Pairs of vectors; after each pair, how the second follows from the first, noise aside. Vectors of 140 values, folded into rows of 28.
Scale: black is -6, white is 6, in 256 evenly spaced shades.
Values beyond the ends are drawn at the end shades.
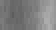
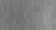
shrunk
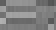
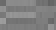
shrunk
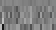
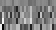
scaled up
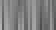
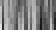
scaled up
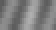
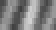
scaled up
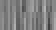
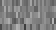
shuffled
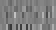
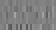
shrunk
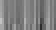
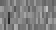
shuffled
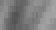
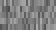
shuffled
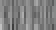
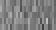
shuffled
